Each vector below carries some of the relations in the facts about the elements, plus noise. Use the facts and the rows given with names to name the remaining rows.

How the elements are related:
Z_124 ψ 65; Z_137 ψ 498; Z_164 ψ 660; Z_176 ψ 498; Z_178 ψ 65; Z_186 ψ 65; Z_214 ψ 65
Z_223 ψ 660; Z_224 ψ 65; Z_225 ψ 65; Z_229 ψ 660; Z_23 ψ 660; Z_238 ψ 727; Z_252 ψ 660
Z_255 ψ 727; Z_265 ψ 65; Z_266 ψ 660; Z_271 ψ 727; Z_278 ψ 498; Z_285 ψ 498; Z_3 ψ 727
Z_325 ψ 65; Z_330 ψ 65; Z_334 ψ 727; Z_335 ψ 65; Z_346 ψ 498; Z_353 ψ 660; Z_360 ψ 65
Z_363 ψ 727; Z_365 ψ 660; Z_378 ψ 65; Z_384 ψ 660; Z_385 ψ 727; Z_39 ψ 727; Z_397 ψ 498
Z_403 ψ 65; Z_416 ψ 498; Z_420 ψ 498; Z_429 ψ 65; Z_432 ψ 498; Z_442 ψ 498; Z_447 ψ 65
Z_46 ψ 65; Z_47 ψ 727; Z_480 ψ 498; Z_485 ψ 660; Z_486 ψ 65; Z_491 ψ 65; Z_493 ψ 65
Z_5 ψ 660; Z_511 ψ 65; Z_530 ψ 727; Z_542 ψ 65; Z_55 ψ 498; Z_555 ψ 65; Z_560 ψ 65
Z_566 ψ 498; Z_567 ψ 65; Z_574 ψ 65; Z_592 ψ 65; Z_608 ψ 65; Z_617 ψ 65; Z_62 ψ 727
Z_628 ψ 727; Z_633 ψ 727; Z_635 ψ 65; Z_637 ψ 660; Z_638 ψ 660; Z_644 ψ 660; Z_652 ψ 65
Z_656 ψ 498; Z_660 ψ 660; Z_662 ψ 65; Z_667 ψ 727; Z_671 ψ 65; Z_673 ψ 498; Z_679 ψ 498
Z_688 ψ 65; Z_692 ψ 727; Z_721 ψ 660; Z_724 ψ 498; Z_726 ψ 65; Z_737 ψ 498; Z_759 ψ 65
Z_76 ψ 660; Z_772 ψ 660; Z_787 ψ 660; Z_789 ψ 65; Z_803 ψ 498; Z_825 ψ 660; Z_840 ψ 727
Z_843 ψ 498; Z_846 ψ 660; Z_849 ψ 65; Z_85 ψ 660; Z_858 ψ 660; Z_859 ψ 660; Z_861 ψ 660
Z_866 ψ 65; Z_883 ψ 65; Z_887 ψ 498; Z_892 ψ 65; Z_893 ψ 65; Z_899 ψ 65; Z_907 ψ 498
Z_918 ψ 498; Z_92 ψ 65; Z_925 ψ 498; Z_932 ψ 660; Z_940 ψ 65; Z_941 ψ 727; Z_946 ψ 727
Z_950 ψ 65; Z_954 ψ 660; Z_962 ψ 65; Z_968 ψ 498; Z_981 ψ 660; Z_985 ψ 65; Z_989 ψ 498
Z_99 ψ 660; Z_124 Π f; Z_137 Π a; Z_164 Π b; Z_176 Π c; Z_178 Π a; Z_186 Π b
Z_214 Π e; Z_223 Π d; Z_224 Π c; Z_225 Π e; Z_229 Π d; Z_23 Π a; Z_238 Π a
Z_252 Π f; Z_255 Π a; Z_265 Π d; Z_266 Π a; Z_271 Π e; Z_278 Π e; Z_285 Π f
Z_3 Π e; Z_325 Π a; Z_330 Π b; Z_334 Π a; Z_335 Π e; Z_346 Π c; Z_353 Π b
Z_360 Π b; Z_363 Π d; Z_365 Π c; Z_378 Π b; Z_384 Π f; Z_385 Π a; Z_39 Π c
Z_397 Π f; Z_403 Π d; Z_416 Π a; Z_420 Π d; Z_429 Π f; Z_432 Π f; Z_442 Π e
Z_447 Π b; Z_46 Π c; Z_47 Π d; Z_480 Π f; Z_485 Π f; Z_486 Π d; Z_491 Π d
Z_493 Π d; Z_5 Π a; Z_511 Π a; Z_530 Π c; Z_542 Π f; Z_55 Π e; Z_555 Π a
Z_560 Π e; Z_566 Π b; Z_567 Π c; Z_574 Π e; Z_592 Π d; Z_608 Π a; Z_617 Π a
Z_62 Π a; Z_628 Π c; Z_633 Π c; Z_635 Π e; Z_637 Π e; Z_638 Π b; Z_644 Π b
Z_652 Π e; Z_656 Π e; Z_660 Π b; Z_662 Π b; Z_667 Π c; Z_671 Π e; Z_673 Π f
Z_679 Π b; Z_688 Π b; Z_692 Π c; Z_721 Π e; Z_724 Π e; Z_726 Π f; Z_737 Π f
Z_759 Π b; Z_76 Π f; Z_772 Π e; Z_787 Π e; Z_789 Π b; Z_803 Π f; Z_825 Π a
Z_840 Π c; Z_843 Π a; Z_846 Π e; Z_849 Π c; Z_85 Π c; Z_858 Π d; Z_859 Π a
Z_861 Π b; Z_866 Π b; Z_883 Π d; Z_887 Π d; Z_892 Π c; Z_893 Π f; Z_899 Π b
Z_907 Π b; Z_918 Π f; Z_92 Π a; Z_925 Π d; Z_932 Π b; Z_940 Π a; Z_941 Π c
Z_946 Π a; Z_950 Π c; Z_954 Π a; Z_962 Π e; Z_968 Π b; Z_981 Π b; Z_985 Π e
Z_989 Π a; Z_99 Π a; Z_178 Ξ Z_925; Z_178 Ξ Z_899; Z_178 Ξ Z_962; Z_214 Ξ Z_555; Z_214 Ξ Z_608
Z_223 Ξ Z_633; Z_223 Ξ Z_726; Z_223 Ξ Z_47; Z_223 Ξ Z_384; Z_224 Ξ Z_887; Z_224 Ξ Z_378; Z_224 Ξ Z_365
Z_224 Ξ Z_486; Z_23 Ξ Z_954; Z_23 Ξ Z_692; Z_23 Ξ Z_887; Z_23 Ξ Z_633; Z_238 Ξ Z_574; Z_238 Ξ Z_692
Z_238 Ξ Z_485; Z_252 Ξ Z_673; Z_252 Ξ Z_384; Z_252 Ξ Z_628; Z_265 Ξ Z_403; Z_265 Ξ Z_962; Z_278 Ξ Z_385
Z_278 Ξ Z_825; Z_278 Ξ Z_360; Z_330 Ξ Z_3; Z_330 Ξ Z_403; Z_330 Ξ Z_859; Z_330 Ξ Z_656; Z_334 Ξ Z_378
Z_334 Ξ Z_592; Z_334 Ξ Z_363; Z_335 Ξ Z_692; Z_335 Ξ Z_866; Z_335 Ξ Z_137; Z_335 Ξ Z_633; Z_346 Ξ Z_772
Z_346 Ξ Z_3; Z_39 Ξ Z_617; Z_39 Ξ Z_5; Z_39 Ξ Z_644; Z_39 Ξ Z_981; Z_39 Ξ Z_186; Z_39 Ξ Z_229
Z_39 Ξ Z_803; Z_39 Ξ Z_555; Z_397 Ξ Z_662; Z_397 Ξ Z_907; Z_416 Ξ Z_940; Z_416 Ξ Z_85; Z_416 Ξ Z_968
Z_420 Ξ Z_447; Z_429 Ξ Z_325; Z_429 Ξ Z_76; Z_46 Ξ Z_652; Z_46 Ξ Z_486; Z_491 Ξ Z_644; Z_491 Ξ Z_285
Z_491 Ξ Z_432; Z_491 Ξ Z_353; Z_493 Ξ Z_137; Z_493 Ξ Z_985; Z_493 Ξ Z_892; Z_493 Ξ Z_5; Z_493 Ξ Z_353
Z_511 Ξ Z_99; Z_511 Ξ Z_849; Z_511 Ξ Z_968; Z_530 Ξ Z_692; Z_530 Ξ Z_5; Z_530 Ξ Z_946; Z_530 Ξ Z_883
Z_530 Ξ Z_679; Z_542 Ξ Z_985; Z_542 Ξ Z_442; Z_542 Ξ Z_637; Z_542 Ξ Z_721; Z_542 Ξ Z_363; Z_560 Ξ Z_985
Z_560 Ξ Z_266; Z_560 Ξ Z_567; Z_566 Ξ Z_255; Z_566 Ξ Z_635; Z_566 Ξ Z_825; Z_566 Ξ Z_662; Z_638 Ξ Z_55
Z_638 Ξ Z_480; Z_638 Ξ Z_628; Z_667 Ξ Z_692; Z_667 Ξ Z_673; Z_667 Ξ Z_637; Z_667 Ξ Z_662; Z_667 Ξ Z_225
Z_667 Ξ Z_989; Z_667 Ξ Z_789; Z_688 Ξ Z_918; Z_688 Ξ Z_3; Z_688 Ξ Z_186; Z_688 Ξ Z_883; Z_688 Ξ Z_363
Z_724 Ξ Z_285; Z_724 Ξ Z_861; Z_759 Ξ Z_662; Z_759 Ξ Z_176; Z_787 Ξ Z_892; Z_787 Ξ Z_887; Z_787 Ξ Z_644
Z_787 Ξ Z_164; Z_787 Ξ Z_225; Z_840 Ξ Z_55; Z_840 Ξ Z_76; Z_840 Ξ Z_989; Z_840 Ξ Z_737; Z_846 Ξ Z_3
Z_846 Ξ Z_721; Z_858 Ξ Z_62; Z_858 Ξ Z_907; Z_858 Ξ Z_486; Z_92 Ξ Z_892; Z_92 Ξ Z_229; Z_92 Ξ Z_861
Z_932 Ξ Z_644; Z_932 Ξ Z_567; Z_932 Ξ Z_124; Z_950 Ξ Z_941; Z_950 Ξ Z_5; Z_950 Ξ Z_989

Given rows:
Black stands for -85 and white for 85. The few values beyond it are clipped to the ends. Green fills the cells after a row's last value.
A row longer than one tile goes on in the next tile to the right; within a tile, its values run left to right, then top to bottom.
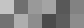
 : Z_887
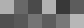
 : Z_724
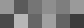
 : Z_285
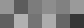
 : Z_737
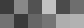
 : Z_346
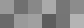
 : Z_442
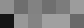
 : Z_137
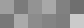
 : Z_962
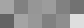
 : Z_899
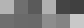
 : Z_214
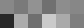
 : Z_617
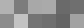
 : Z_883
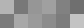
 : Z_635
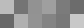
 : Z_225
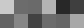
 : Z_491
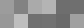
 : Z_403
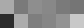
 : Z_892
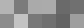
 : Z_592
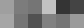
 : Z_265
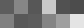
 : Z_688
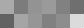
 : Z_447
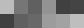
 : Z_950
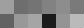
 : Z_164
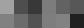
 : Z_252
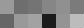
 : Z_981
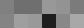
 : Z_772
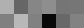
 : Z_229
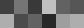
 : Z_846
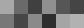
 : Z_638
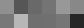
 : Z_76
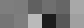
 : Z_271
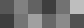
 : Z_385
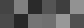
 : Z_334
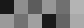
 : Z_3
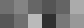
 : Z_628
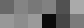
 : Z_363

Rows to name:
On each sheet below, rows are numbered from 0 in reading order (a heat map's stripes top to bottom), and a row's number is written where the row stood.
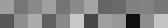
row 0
Z_968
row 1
Z_644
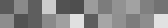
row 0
Z_330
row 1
Z_186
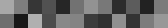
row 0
Z_667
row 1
Z_530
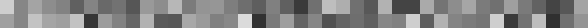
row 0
Z_662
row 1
Z_954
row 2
Z_866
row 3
Z_946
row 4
Z_560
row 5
Z_985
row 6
Z_692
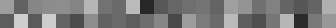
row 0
Z_124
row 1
Z_420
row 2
Z_859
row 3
Z_941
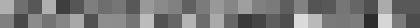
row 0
Z_278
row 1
Z_825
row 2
Z_918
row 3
Z_178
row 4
Z_542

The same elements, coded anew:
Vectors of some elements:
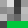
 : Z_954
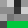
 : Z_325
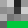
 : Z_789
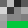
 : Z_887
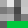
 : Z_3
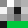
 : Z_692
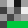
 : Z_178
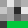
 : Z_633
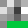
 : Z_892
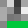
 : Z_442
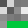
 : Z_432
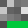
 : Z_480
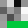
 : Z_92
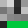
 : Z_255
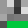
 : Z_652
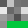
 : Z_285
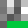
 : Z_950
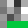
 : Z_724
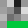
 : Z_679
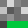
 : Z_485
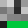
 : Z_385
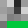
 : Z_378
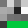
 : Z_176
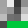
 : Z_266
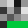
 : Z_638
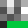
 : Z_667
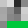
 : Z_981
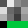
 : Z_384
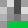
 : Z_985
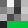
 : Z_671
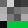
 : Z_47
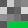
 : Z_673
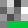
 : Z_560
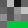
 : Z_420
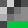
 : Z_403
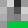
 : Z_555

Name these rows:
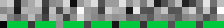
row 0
Z_825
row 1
Z_637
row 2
Z_688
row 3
Z_772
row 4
Z_628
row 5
Z_858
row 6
Z_223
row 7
Z_224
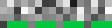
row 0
Z_941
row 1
Z_363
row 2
Z_932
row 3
Z_346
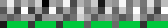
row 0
Z_840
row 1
Z_566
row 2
Z_846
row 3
Z_843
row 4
Z_39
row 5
Z_46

